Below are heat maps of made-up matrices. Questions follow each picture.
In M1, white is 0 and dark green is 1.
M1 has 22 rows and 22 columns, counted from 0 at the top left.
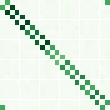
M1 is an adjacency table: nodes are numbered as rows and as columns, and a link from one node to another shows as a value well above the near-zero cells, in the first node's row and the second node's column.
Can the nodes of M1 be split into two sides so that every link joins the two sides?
yes
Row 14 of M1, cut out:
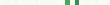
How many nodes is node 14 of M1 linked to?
2
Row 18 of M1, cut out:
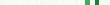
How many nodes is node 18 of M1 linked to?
2
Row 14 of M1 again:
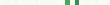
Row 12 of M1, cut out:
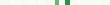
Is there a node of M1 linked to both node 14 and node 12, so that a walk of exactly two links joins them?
yes
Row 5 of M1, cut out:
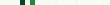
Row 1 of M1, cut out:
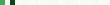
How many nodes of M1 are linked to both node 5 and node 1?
0
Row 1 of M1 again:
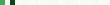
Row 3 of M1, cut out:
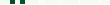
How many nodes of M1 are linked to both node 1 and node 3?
1
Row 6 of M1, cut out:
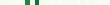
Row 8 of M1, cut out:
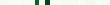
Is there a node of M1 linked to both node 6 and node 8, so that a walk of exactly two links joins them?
yes
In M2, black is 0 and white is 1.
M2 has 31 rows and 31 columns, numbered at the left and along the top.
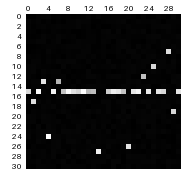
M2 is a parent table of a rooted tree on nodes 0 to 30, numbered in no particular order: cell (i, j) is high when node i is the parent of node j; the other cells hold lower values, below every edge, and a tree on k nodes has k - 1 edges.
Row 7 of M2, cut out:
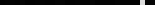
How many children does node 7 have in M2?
1
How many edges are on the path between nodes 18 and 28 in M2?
3
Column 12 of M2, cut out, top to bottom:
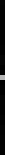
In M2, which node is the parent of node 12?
15
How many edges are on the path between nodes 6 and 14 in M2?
4
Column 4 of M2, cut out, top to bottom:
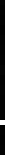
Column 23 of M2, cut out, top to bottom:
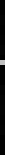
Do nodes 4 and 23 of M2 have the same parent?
no
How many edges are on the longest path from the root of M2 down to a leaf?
2
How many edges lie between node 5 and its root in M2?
1
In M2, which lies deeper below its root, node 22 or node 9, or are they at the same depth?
the same depth
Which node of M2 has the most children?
15
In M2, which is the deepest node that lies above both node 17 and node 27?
15
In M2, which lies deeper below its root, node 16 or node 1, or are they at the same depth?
node 1
